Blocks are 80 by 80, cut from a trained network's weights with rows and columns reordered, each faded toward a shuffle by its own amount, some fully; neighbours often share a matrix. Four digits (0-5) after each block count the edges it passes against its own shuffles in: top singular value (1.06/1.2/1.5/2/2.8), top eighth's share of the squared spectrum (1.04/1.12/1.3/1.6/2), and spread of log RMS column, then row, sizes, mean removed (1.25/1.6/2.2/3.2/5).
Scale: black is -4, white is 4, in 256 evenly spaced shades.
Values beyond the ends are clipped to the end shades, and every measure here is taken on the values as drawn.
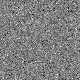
0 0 0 0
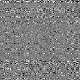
4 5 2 4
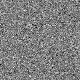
1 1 0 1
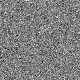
0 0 0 0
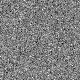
0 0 0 0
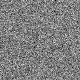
1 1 0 0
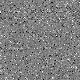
2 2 0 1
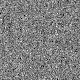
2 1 0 0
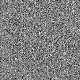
1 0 0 0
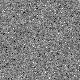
0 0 0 0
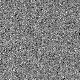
2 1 0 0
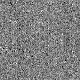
3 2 0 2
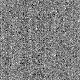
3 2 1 1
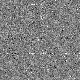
2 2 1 1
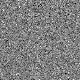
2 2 1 1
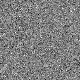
0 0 0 0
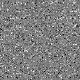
3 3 0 2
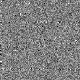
3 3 1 2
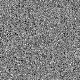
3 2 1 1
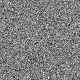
1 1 0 0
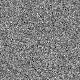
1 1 0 0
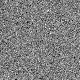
1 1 0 0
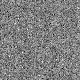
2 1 0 0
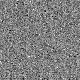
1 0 0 0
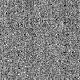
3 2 0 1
